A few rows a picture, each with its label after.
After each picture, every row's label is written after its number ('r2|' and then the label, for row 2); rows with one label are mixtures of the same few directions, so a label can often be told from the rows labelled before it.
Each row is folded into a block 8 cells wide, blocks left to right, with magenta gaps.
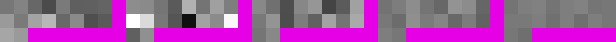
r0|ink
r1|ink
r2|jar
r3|jar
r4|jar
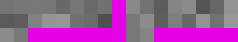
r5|ink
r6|jar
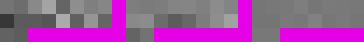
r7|ink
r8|ink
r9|ink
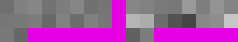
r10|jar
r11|ink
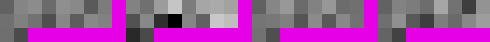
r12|jar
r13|ink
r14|jar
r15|jar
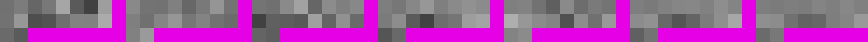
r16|jar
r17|jar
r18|ink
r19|ink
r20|ink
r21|ink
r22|ink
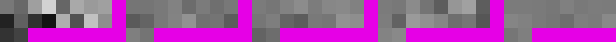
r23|ink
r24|ink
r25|ink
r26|jar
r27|ink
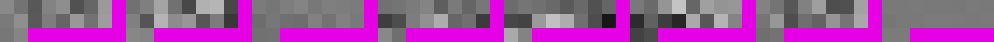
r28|jar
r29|jar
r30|ink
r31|ink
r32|ink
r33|ink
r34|jar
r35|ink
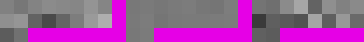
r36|ink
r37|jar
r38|ink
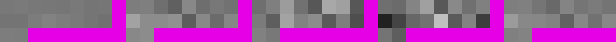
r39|ink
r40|ink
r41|jar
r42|ink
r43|ink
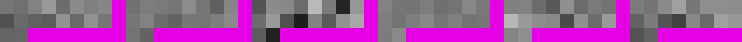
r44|ink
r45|jar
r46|jar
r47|jar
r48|ink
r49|ink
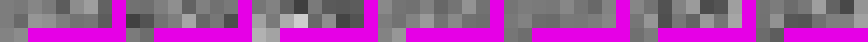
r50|jar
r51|ink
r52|ink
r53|jar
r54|jar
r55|jar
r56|jar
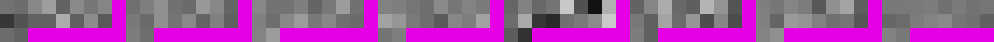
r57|ink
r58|jar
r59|jar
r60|ink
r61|jar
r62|jar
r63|jar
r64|ink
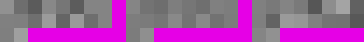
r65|jar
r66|jar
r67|jar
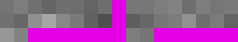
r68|ink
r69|ink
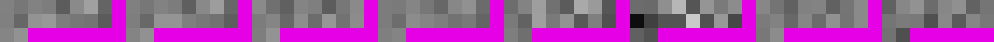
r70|jar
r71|jar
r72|jar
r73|jar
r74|jar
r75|ink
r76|jar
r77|jar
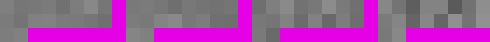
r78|jar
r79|ink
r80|jar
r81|jar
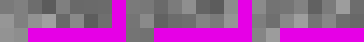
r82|ink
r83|jar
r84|jar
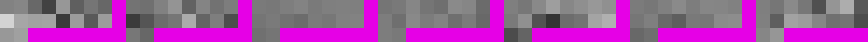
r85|ink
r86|ink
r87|ink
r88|jar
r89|ink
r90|ink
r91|jar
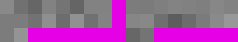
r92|jar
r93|ink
